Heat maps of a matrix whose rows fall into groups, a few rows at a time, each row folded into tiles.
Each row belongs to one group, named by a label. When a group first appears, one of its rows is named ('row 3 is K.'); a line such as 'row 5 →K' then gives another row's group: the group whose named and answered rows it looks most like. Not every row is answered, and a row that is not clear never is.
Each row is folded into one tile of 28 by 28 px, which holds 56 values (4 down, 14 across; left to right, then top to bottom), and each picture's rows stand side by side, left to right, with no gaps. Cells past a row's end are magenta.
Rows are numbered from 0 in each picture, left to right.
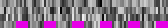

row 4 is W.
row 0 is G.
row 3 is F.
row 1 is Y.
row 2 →Y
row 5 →W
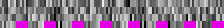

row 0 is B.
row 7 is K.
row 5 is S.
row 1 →F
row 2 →S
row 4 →F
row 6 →G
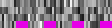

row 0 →W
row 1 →B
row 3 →K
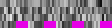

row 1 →K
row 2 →K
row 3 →F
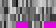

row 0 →B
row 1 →W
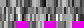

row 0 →G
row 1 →F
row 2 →F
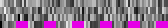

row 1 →K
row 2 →F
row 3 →K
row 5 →W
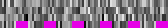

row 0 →S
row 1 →K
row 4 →G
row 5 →W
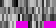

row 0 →F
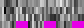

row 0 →Y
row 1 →W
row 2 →W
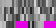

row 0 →K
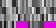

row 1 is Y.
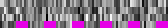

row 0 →G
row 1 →Y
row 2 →F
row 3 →Y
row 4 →B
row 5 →B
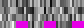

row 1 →S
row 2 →Y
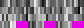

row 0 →F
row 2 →B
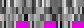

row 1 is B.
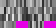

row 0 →G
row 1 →W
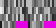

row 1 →G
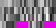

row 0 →K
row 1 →G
